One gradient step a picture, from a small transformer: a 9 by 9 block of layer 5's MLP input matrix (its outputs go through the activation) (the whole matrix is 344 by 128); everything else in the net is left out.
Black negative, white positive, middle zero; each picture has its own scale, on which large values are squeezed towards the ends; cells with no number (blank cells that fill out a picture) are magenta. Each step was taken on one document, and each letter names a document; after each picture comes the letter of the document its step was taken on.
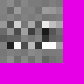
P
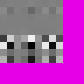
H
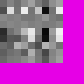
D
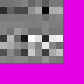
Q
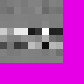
Q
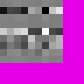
Q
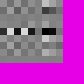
P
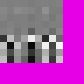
H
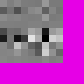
D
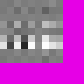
P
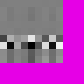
H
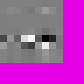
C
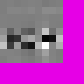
C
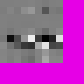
C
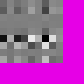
D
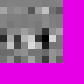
D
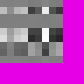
Q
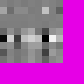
D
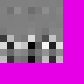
H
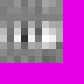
P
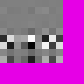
H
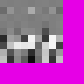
H
